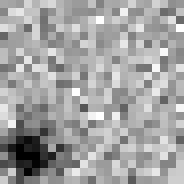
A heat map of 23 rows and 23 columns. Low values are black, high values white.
Odd rows or columns: none. Mirror symmetry: none. Dips: one, in the bottom left. Histogram: skewed, a long tail of low values. Stripes: none. Ninth with the lowest average: bottom left.
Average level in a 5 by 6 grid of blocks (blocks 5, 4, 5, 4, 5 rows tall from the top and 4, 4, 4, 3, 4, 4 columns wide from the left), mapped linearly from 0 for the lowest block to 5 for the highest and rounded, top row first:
4 4 4 4 4 4 | 4 4 4 4 4 4 | 4 4 4 4 4 4 | 2 2 4 5 4 4 | 0 0 4 4 4 5
